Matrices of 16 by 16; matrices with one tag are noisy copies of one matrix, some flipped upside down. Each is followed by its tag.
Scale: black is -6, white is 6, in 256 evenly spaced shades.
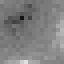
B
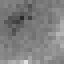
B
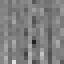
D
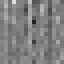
D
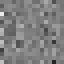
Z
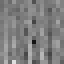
D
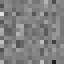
Z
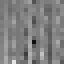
D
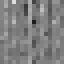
D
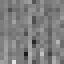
D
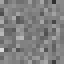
Z
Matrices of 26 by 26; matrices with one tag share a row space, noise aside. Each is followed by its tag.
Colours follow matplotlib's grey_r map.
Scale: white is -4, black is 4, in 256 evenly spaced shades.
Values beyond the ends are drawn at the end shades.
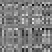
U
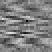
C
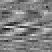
C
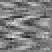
C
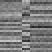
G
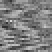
C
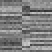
G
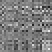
U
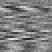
C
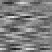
C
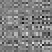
U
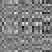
U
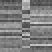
G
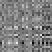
U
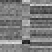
G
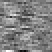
C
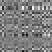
U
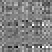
U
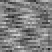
C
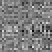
U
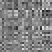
U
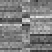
G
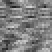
C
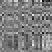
U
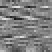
C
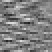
C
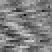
C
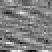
C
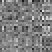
U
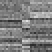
G
